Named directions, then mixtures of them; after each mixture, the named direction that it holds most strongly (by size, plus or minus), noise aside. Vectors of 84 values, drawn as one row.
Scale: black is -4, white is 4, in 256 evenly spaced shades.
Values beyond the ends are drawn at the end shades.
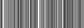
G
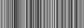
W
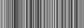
W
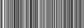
G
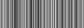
W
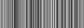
W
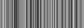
W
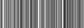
G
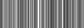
G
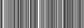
G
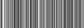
G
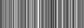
W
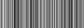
W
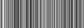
W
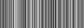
W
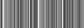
G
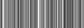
G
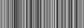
W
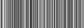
W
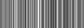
W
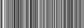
G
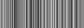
W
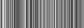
W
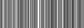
G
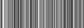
G
